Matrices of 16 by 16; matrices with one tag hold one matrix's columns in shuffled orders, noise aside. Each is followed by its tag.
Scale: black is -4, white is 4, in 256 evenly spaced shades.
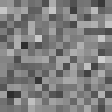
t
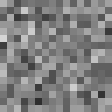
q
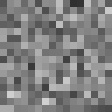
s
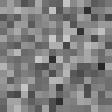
q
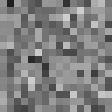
s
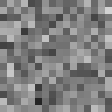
q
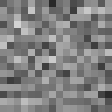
t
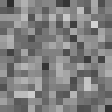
s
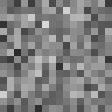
s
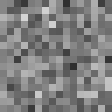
s
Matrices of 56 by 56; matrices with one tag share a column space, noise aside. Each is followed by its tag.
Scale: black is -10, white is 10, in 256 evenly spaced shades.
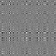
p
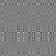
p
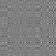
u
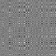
u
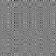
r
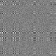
p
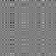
r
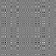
u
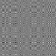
u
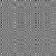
r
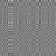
r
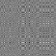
u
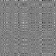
r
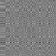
u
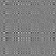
p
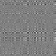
p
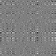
p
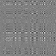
p
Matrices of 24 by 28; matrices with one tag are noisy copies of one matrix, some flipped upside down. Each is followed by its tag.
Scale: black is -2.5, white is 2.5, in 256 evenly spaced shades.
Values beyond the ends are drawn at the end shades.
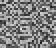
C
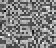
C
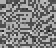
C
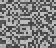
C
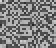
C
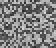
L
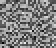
C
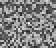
L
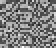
C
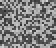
L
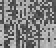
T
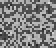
L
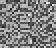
C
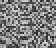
C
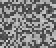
L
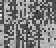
T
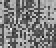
T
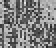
T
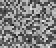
L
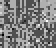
T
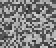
L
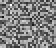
C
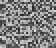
C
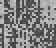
T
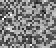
L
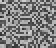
C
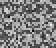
L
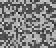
L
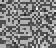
C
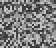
L
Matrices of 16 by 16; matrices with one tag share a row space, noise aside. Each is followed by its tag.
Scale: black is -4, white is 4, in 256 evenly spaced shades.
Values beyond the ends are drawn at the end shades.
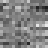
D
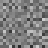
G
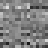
D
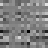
D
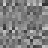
G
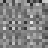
G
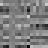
D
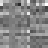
D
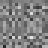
G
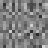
G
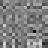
G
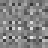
G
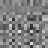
G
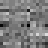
D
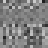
G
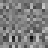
G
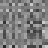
G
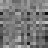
D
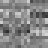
D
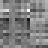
D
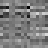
D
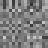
G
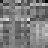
D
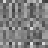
G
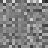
G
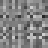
G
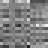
D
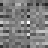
D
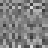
G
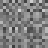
G
